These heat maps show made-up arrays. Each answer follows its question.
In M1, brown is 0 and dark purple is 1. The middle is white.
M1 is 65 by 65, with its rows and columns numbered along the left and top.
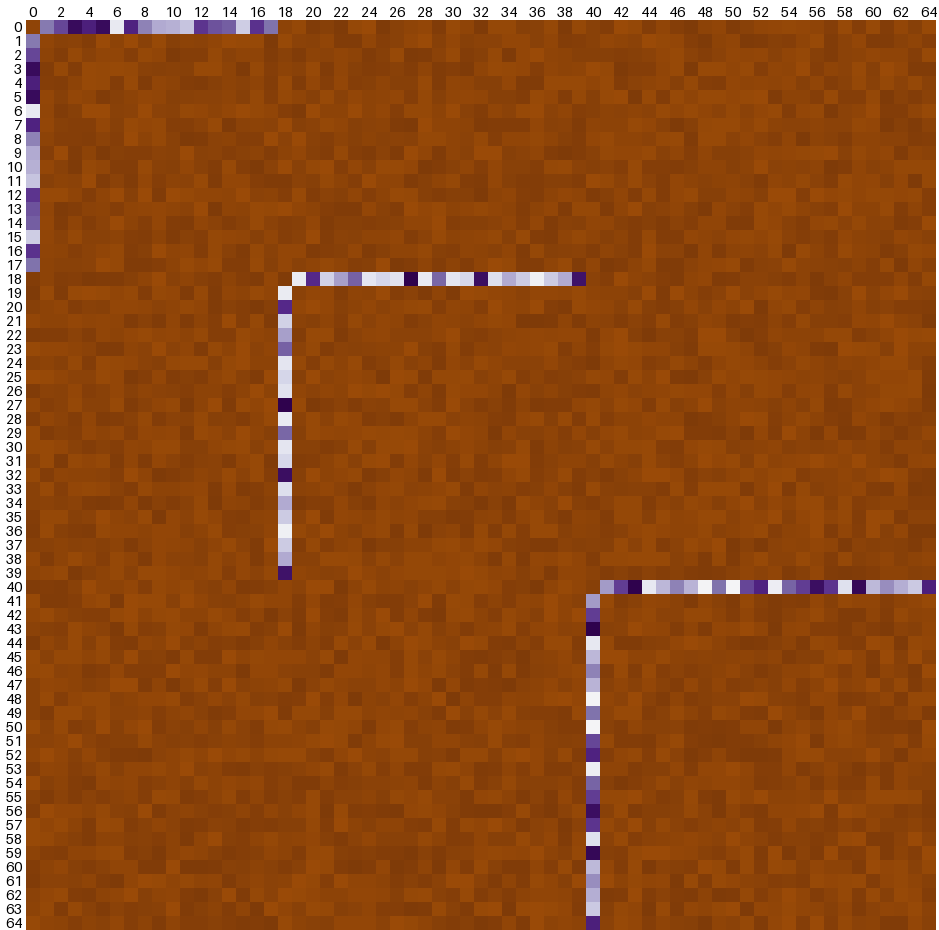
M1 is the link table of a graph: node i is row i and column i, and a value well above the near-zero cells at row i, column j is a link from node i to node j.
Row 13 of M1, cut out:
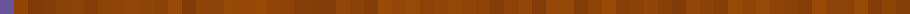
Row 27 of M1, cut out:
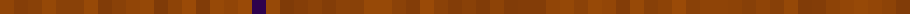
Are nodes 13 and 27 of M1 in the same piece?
no
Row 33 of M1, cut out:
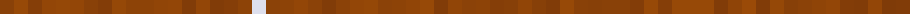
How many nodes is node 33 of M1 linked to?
1
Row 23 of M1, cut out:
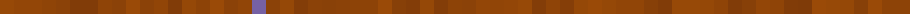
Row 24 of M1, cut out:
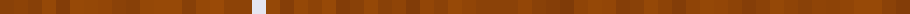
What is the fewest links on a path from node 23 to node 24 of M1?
2
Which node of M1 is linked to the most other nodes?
node 40
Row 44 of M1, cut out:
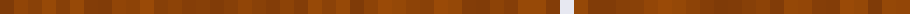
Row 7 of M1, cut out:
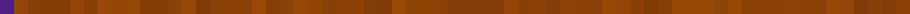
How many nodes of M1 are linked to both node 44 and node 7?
0
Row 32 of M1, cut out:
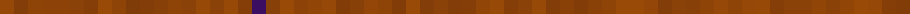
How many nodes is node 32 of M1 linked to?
1
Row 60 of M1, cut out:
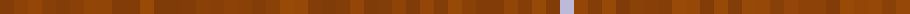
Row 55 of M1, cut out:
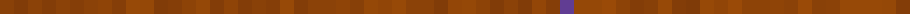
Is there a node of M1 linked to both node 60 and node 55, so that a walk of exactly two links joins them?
yes
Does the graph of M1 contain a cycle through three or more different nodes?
no
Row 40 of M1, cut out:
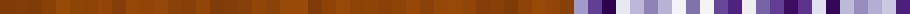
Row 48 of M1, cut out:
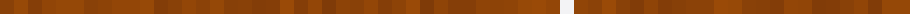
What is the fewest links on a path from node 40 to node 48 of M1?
1
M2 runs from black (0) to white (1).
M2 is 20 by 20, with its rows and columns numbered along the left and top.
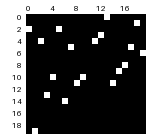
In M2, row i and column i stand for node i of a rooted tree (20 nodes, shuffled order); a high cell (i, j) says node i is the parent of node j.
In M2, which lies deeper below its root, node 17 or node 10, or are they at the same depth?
node 17
